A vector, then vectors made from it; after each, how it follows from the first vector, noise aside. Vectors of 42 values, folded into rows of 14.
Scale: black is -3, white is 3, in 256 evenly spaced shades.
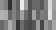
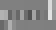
partly zeroed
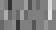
partly zeroed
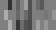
partly zeroed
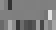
partly zeroed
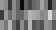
sign-scrambled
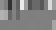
partly zeroed
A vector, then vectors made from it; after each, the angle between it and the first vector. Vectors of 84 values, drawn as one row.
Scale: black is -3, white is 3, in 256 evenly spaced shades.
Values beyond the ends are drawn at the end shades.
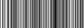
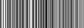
orthogonal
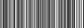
partly opposed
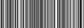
orthogonal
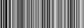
nearly opposite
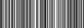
partly opposed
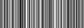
partly opposed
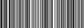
partly opposed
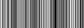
nearly parallel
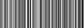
orthogonal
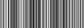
partly aligned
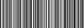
orthogonal
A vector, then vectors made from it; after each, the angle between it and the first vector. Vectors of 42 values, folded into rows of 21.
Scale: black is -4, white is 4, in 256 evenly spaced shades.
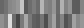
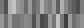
partly aligned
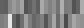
nearly parallel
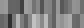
nearly opposite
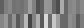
orthogonal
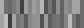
partly opposed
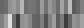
nearly parallel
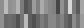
partly aligned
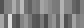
nearly parallel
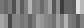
partly opposed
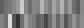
nearly parallel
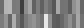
partly opposed
